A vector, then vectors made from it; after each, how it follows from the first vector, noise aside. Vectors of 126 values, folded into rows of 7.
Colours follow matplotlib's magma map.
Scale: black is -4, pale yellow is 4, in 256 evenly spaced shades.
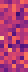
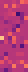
partly zeroed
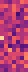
copied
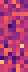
wrapped around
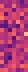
reversed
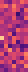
copied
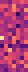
copied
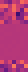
partly zeroed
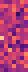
copied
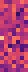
copied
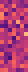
reversed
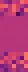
partly zeroed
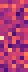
copied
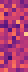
reversed
